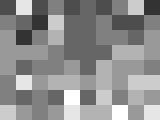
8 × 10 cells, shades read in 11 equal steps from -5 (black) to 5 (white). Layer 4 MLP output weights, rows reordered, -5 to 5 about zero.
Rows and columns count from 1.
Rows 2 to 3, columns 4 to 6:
3 -1 -1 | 2 -1 -1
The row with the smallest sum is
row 2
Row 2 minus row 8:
-3 -2 -3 2 -5 -3 -2 -7 -3 -4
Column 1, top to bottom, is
-2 0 1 1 1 0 0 3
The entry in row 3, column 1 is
1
